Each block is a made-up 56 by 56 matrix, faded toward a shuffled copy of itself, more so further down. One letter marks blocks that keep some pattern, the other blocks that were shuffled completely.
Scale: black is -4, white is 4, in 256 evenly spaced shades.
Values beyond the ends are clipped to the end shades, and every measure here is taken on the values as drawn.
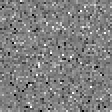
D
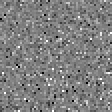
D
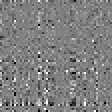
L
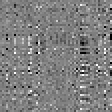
L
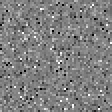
D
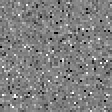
D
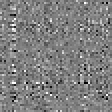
L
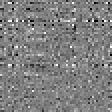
L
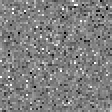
D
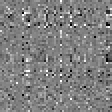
L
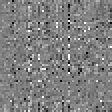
L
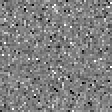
D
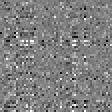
L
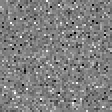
D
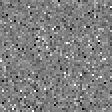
D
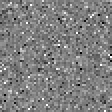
D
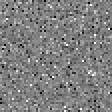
D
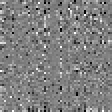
L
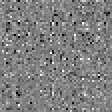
L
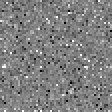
D
